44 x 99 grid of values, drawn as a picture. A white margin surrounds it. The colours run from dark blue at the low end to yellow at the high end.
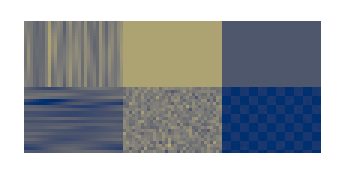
It is made of 2 by 3 panels. Panel 1,1: middling, streaked downward. Panel 1,2: high, flat. Panel 1,3: low, flat. Panel 2,1: low, streaked across. Panel 2,2: middling, fine-grained. Panel 2,3: very low, checkered, faint in contrast.
